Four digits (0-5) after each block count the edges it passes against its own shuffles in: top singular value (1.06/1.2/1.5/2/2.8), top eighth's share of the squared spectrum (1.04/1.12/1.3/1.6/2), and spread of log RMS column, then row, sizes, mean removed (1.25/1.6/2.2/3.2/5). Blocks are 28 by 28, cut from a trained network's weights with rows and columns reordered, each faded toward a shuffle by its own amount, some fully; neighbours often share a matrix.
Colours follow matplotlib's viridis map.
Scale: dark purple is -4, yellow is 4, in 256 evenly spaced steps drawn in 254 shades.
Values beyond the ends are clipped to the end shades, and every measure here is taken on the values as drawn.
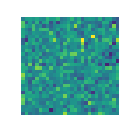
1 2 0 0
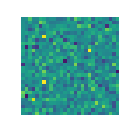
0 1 0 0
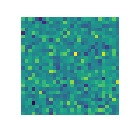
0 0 0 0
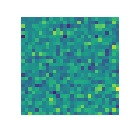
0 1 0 0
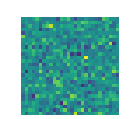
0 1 0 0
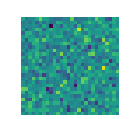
0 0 0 0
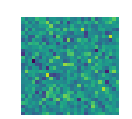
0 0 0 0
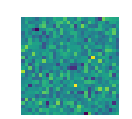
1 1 0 0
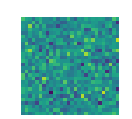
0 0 0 1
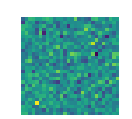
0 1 0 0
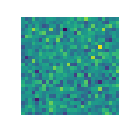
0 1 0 0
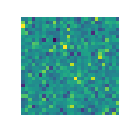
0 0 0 0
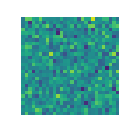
1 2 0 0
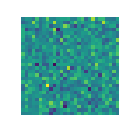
2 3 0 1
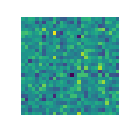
2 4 2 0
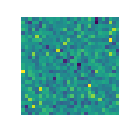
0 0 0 0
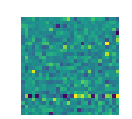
3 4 0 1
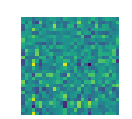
3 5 2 2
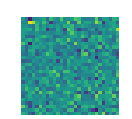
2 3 1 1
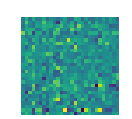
2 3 1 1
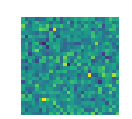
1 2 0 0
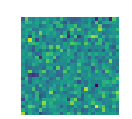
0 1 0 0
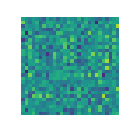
2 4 1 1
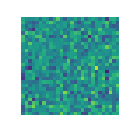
2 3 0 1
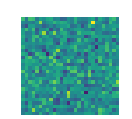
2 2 0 0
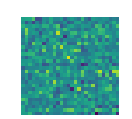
2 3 0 0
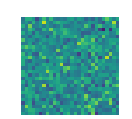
1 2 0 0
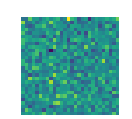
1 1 0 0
